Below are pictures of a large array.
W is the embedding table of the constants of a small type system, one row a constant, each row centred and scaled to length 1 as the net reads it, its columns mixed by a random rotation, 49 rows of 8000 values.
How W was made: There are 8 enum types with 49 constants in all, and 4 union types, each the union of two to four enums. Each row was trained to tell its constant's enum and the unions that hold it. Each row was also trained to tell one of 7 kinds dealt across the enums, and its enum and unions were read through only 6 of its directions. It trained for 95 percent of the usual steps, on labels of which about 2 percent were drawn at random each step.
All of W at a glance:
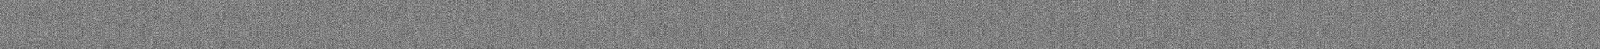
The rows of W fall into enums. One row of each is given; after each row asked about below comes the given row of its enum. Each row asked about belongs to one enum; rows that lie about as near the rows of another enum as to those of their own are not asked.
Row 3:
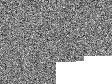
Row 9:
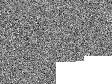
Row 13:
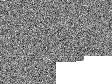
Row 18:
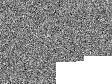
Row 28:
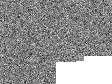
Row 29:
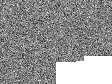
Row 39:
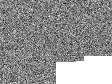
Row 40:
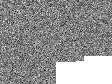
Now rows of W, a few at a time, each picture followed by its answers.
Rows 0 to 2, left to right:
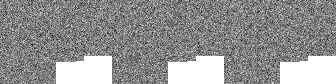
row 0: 9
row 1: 40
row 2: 40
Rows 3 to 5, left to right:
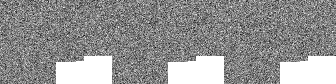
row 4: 29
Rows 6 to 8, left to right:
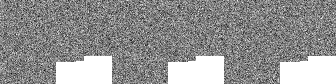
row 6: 39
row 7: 13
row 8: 9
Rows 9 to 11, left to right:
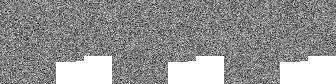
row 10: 29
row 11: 39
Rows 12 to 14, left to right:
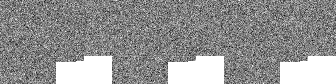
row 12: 18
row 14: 13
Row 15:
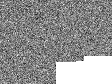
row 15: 18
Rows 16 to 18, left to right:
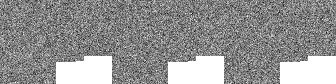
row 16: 39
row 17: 13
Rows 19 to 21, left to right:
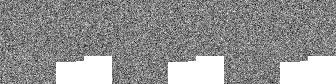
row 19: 39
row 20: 3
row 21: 28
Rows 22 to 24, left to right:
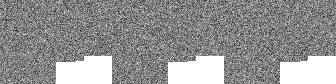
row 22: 39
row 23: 3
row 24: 13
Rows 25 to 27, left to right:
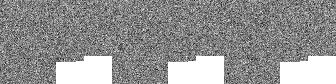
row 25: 29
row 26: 9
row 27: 29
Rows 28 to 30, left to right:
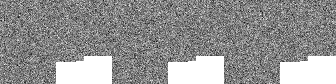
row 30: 3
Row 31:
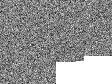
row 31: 13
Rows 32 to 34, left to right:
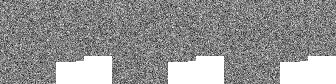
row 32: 29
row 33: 29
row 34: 9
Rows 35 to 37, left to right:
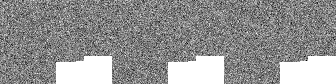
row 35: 29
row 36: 9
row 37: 18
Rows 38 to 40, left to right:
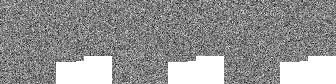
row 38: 28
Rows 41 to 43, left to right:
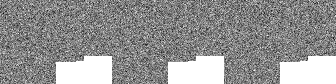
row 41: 13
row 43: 18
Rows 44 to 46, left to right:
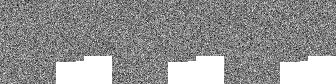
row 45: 39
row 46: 13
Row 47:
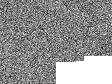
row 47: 39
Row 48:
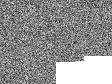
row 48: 3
